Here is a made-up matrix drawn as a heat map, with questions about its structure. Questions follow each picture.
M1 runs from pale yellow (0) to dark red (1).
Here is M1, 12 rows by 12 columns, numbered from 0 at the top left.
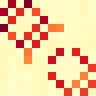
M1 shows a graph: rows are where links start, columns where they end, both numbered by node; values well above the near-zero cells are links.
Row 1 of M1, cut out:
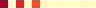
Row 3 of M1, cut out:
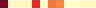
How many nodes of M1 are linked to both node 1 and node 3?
2
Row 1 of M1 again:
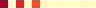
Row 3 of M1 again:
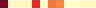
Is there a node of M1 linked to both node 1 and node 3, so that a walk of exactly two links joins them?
yes
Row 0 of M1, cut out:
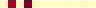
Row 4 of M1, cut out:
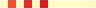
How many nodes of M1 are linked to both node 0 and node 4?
2
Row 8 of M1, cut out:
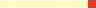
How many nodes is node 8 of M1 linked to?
1
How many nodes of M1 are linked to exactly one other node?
1
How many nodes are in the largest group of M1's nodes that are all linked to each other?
3
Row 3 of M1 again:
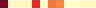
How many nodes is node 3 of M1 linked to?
4
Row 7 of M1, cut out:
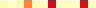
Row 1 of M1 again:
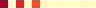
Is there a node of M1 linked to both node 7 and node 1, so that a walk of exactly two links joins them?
no
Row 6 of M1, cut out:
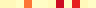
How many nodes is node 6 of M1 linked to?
3
